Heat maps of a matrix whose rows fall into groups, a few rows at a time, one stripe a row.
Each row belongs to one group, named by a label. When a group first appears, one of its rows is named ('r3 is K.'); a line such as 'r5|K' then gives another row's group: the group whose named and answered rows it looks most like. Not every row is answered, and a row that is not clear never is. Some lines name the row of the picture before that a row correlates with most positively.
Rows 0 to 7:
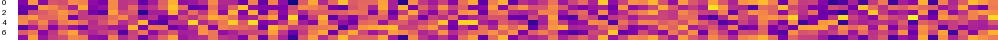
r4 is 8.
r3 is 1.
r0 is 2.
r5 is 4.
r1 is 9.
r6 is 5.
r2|2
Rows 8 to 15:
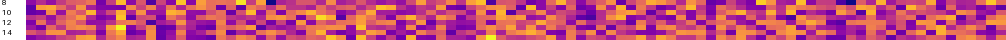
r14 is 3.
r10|9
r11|5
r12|2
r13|9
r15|9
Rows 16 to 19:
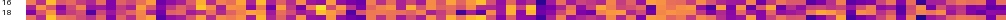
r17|4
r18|4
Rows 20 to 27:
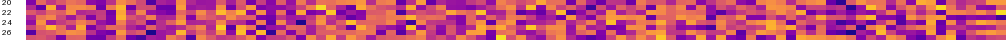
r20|2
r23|4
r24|2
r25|9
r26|2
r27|5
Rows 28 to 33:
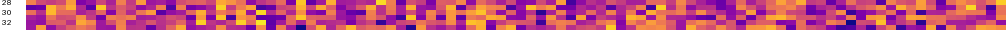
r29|9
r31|9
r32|8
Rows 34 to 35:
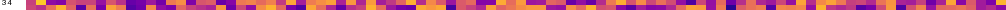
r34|5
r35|3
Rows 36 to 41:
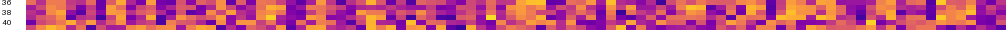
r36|3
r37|3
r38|3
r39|3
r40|9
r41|4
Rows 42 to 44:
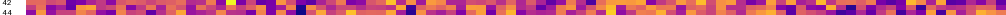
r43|8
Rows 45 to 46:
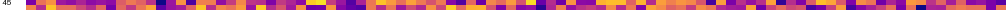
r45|4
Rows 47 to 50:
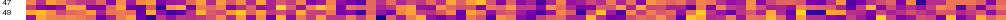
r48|5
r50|2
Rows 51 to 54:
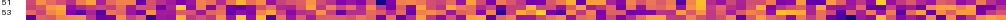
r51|8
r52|3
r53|3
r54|2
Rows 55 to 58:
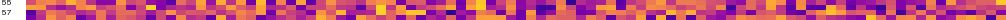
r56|8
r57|4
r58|9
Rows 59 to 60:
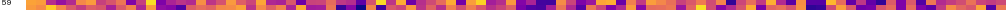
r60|1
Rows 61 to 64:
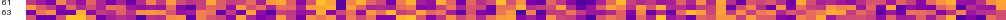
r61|5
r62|5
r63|4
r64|5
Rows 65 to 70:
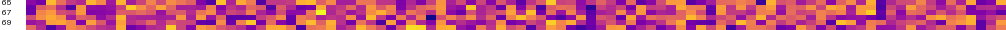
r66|4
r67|4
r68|3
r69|9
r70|5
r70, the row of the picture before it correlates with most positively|61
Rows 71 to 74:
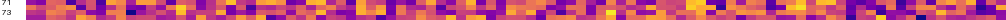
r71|3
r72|3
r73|3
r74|8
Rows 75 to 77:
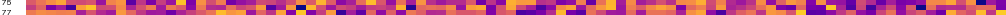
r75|3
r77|1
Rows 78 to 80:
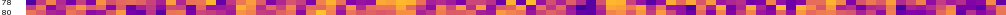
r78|4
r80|5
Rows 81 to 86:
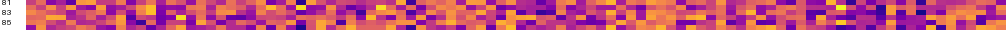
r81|8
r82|1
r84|3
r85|5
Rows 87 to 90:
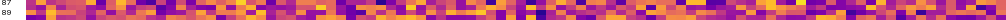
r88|9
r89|1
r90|4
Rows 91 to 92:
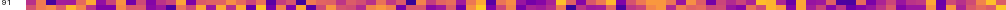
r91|8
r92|2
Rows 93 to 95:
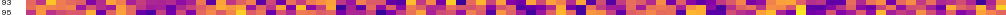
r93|9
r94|1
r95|8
